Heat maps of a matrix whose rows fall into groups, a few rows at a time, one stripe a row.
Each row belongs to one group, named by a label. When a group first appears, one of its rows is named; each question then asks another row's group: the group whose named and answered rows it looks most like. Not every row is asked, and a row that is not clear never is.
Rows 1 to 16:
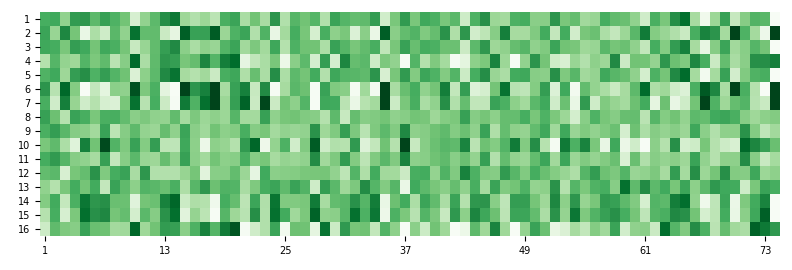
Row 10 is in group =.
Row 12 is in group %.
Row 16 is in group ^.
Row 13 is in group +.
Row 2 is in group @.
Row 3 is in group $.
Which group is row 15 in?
$
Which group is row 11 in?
=
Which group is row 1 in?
$
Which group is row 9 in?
=
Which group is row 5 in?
$
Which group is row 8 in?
%
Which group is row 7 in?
@
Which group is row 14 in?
$
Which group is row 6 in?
@
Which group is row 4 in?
^
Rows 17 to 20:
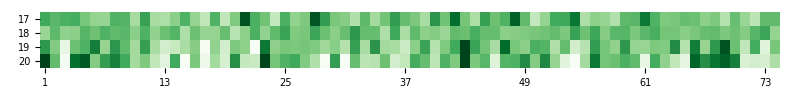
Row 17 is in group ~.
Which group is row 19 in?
%
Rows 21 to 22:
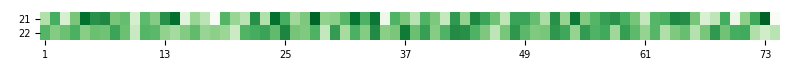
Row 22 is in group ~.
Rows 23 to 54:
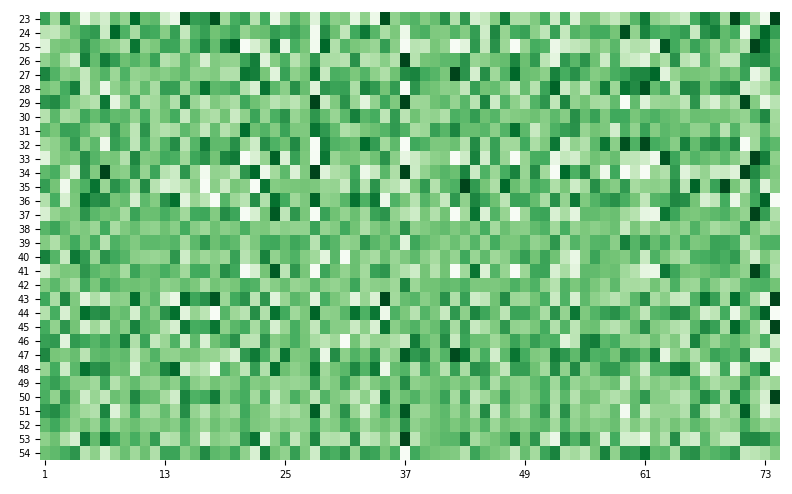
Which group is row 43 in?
@
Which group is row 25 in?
^
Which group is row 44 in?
$
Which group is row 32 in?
+
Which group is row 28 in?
+
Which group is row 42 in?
=
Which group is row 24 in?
+
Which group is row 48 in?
$
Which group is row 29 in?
=
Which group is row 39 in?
+
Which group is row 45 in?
@
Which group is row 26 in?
=
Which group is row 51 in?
=
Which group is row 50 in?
@
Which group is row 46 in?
%
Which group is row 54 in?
+
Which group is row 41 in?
^
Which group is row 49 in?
=
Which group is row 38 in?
=
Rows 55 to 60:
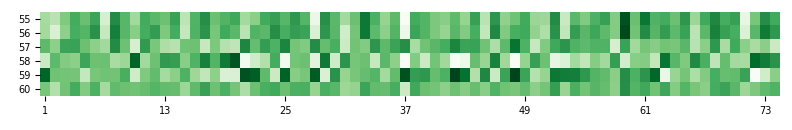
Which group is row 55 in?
+
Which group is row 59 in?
~
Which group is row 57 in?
~
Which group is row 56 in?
+
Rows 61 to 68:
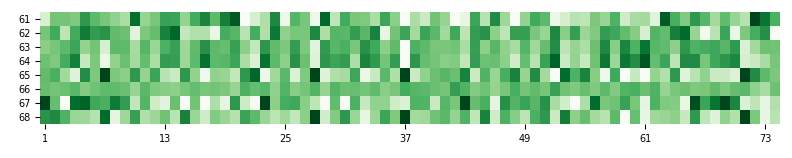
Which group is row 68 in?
=
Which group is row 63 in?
+
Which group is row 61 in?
^
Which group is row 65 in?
=
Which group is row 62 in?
$
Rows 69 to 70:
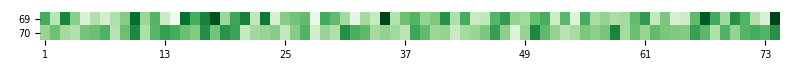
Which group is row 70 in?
^
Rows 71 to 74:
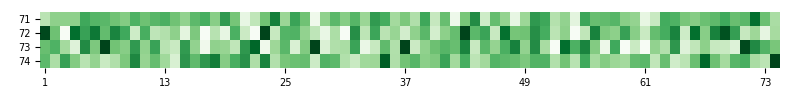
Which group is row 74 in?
@
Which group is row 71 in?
^
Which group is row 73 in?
=
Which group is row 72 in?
%
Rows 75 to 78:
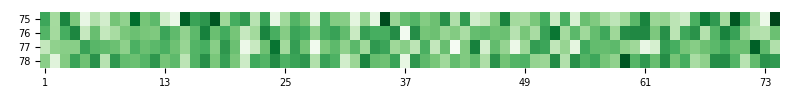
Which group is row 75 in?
@
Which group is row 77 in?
^
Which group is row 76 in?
+
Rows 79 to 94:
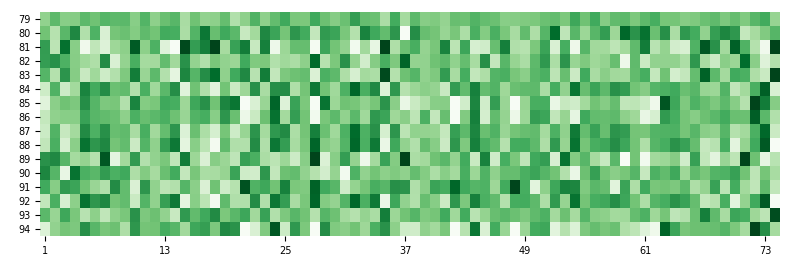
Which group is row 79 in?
$
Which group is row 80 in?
+
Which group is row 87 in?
$
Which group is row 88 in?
$
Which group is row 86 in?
^
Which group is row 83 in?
@
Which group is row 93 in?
@
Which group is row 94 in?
^
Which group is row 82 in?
=
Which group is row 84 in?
$
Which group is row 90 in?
%
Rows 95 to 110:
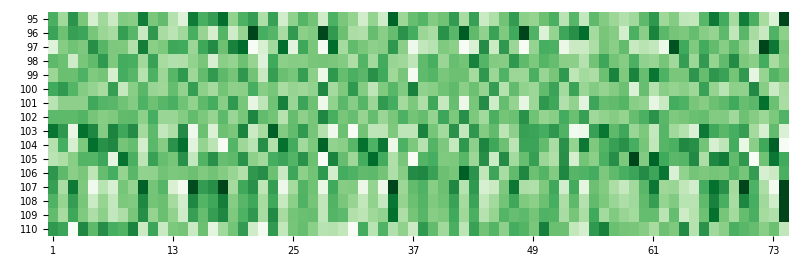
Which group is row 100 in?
=
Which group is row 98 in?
%
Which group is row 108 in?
@
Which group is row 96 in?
~
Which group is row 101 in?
^
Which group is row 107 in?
@
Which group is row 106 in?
~
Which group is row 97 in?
^
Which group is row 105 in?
+
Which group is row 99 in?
+
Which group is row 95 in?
@
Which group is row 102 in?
~
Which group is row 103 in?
%
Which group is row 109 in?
@
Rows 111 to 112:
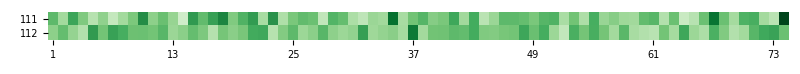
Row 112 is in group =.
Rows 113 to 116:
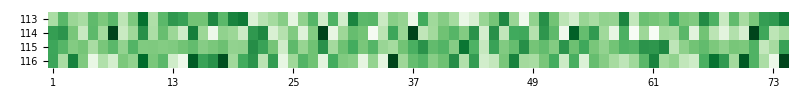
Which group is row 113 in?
^
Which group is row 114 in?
=
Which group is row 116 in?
@
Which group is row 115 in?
~
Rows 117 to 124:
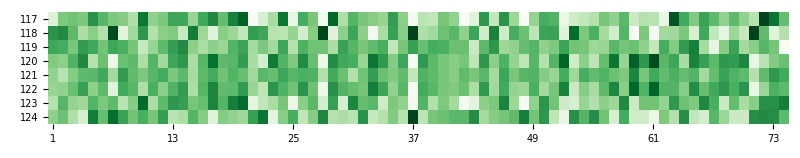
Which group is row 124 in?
=
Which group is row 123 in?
^
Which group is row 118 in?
=
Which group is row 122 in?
+
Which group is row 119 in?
$
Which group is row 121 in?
+
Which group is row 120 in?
+
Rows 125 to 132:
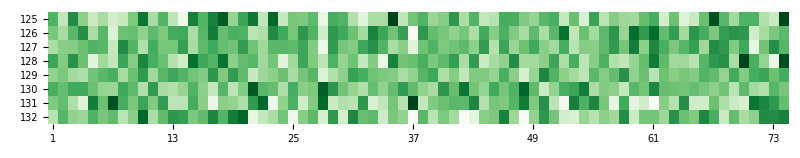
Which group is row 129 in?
^
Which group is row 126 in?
+
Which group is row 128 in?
@
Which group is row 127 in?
+
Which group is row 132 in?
^
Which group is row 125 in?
@
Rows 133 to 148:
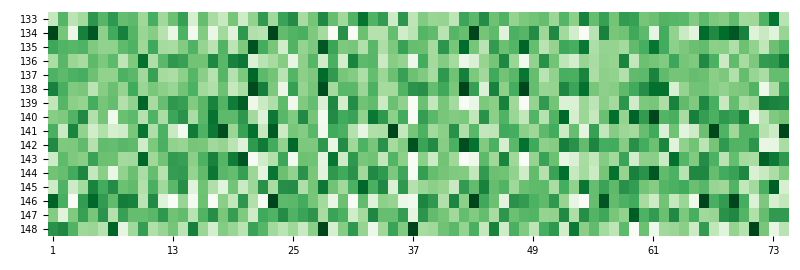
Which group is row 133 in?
$
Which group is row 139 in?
^
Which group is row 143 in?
^
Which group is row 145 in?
$
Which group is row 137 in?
~
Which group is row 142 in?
~
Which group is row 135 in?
~
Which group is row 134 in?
%
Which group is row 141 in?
@
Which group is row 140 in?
+
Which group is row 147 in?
+
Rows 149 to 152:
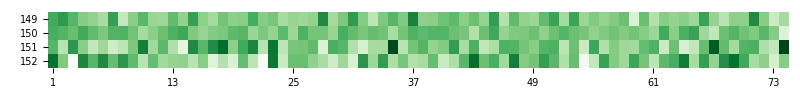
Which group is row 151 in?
@
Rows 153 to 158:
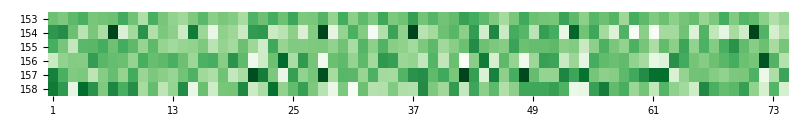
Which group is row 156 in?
^
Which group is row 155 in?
%
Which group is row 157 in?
~
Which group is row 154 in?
=
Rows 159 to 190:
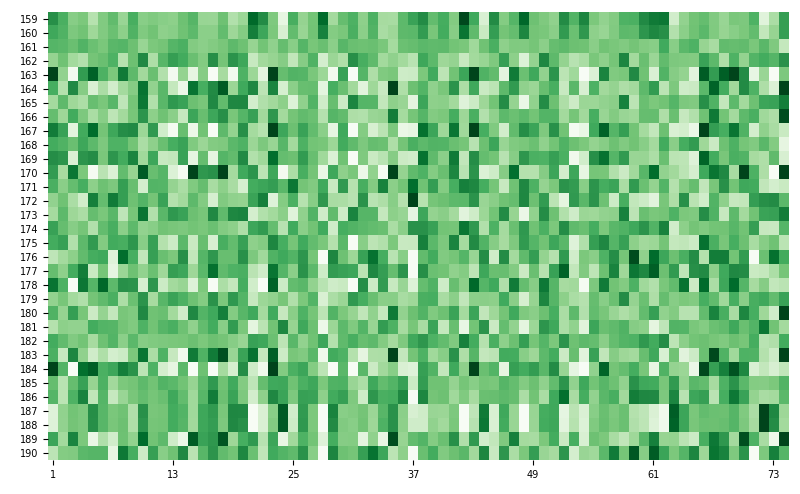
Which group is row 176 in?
+
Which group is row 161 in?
$
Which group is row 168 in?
$
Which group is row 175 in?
%
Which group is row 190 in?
+
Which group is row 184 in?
%
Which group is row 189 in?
@
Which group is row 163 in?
%
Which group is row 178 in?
%
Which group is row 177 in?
+
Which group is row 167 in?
%
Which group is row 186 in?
+
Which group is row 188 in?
^
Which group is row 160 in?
~
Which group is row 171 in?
~
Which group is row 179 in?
^
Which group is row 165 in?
^
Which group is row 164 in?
@
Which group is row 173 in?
^
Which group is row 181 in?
^
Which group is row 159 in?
~
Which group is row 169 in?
%
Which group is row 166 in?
@
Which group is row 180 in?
@
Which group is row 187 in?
^
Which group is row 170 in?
@
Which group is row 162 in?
^
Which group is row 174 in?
~
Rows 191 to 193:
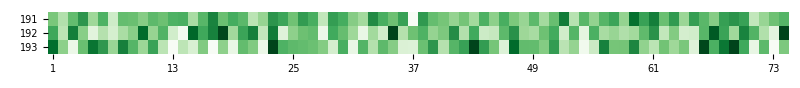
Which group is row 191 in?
+
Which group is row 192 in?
@
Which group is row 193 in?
%
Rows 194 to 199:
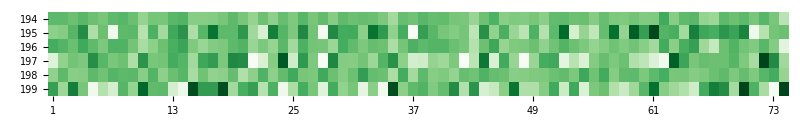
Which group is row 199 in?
@
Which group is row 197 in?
^
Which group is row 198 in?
$
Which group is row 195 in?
+
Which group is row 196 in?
$
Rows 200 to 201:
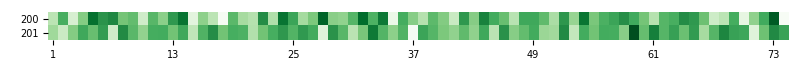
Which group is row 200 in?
$
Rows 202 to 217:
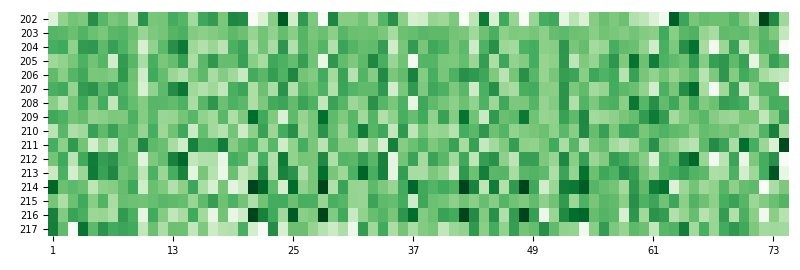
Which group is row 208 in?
+
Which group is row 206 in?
~
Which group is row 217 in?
%
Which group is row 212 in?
$
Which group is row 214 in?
~
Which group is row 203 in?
$
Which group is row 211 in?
@
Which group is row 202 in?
^
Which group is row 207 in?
$
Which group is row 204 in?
$
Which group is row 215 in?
+
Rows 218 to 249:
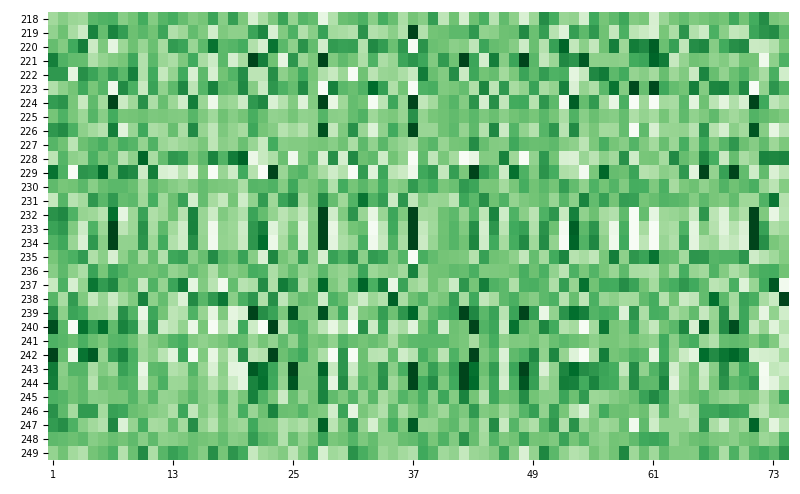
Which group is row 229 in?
%
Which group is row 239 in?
~
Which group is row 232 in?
=
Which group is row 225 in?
=
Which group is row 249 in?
^
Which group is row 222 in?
%
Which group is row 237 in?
$
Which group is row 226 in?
=
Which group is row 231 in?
$
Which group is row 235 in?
+
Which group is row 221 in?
~
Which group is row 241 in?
$
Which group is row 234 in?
=
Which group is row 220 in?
+
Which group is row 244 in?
~
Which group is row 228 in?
^
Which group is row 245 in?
~
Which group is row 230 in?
~
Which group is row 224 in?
=
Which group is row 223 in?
+
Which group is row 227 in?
%
